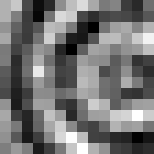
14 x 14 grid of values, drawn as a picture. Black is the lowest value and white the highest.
The field is mottled with small blotches. Concentric rings centre on the middle right. The bottom middle is the ninth with the highest average. There is no overall slope.
